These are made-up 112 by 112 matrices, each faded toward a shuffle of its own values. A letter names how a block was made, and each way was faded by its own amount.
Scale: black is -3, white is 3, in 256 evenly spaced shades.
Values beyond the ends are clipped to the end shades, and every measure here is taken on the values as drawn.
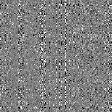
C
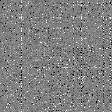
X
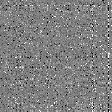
X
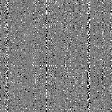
C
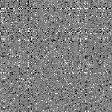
X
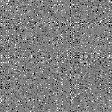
X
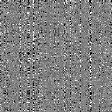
C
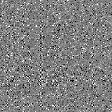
X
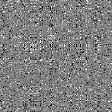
X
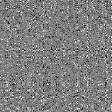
X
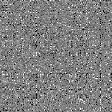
X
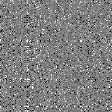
X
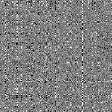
C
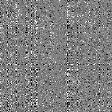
C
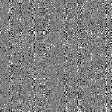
C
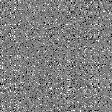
X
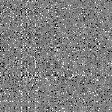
X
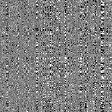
C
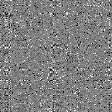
X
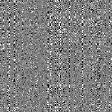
C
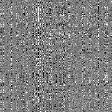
C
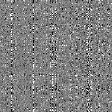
C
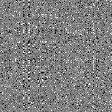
X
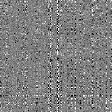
C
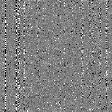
C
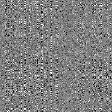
C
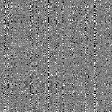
C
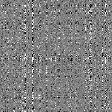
C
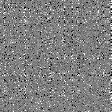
X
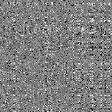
X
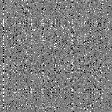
X
